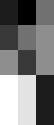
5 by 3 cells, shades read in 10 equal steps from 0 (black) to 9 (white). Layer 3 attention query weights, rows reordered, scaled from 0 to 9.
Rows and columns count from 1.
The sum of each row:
5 11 12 18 18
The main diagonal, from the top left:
1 4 5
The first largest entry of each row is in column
3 3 1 1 1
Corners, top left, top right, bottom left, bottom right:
1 4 9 1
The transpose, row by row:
1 2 5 9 9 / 0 4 2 8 8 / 4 5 5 1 1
